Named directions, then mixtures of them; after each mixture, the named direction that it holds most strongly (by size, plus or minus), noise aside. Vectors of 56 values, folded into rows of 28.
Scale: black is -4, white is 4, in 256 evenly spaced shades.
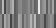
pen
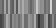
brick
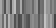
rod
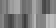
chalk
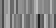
brick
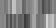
chalk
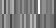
pen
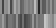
pen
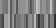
brick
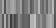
pen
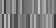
pen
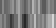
chalk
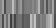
pen
